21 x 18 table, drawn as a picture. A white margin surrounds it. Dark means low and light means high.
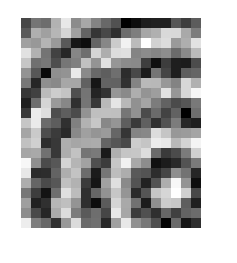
There is no overall slope. Concentric rings centre on the bottom right. The halves do not mirror each other.
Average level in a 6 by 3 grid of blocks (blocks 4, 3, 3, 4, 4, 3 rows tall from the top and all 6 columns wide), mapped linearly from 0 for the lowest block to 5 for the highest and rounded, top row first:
4 3 5 | 3 2 1 | 3 5 3 | 4 4 5 | 4 3 2 | 4 3 0
